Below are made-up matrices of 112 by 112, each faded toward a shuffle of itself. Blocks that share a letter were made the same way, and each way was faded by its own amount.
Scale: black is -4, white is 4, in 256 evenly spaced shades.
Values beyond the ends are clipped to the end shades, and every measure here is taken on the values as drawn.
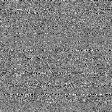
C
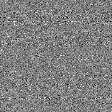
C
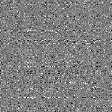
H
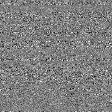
C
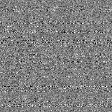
C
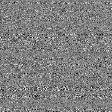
C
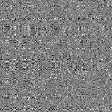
H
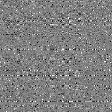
H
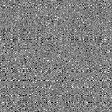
H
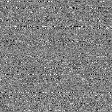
C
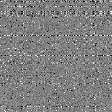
H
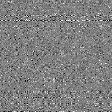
H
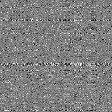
H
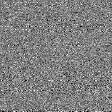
C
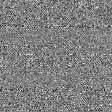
C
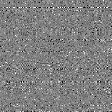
H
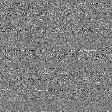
C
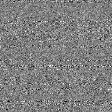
C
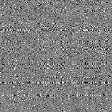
H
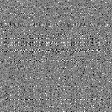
H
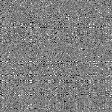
H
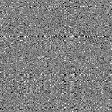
H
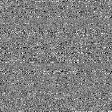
C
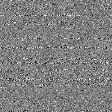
C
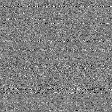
C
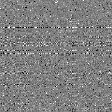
H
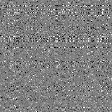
H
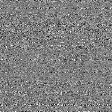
C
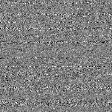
C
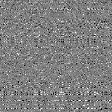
H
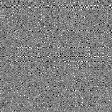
H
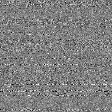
C
